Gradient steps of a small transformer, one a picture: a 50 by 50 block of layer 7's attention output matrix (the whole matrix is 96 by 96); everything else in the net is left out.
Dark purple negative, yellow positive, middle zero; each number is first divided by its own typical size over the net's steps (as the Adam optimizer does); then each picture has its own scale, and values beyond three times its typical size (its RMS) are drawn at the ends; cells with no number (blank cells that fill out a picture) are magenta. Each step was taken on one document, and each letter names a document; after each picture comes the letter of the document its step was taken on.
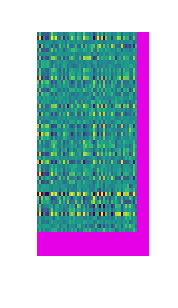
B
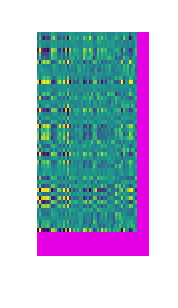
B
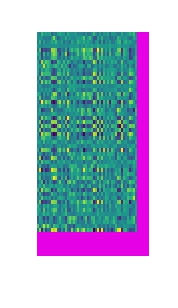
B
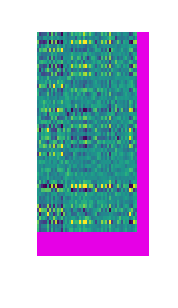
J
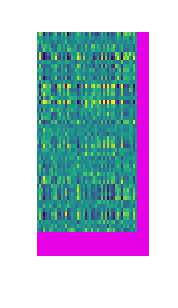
B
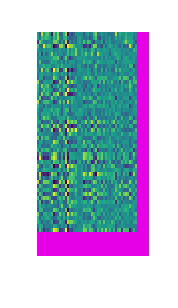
B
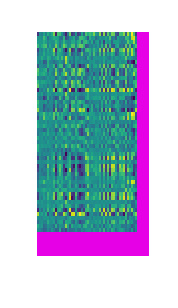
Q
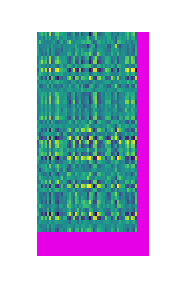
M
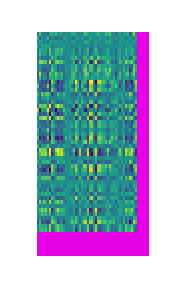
M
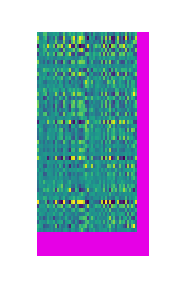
Q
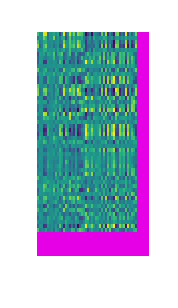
Q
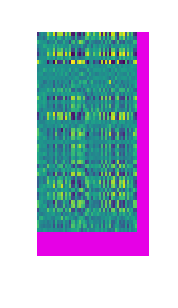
Q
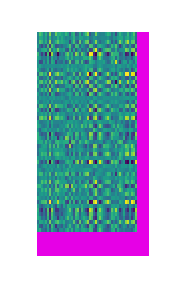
M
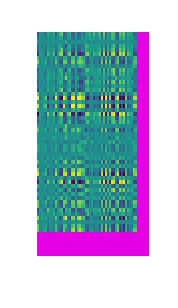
Q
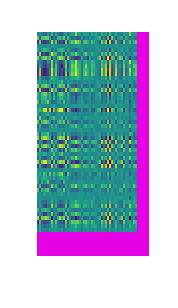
J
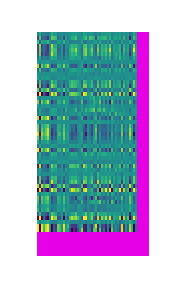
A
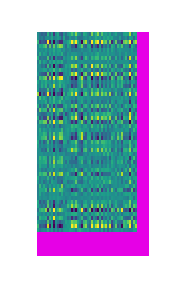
J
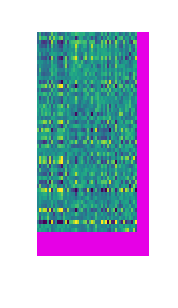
J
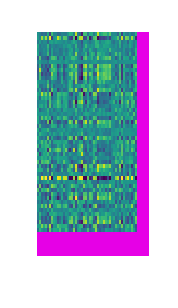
M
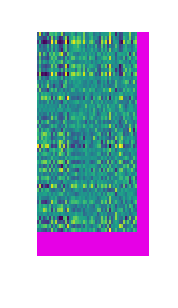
J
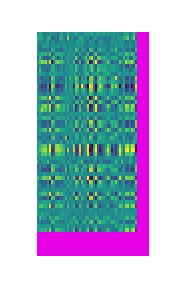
M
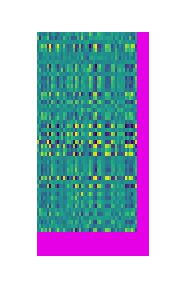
M
